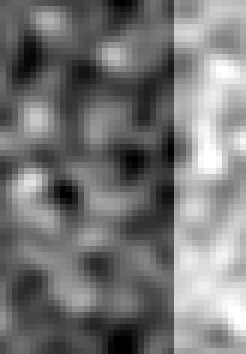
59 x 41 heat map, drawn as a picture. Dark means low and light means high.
There are no regular stripes. The right part is higher, past a seam about 70% of the way across. No lone cell stands out from its neighbours. The ninth with the highest average is the bottom right.
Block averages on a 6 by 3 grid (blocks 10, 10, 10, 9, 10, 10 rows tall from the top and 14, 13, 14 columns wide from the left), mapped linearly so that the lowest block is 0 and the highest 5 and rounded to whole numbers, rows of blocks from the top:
1 1 4 | 1 0 4 | 2 1 4 | 2 1 3 | 2 1 5 | 1 0 4
